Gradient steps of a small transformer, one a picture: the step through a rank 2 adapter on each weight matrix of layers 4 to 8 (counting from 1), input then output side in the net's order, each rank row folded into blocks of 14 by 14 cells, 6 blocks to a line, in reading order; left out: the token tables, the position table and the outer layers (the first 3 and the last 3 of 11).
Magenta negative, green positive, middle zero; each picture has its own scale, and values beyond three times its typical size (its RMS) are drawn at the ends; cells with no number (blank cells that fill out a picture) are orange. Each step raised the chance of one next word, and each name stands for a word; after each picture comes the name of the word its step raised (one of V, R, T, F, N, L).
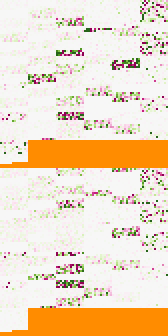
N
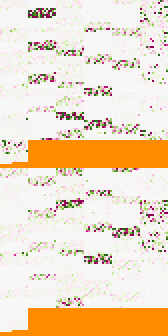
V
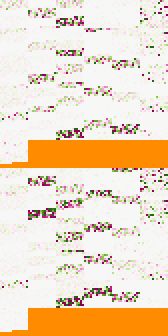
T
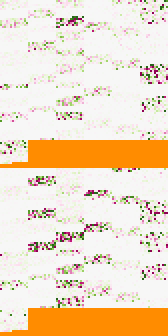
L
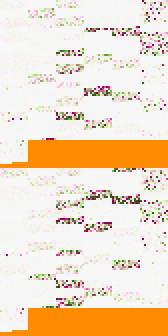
N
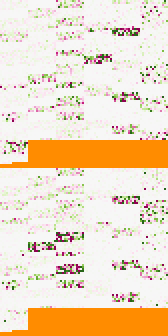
L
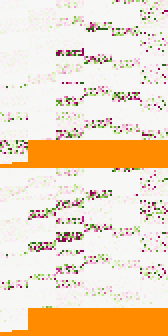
L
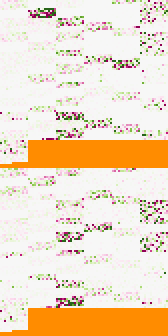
V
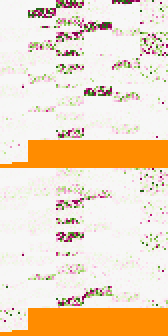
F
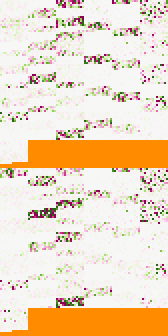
T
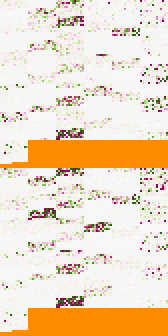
T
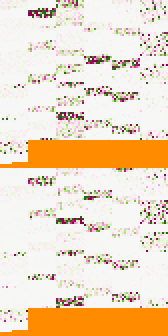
V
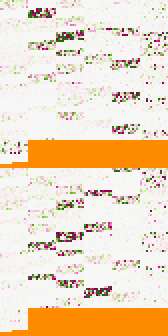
F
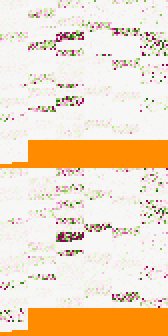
F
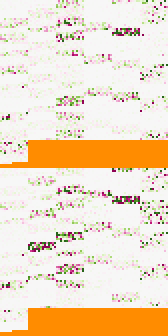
L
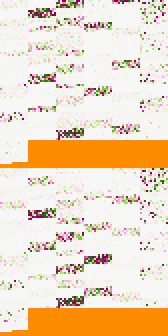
T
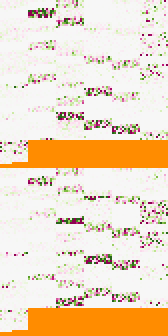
V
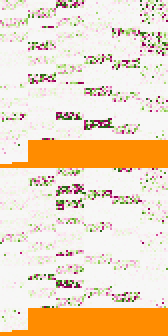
N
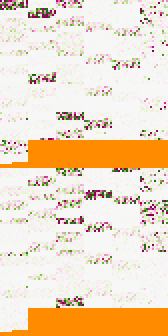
V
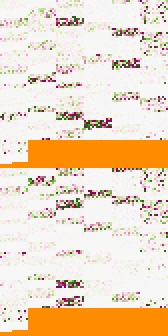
N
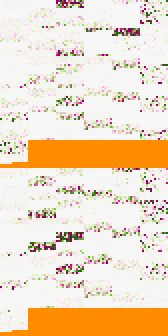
L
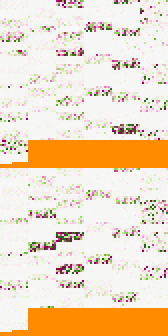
L
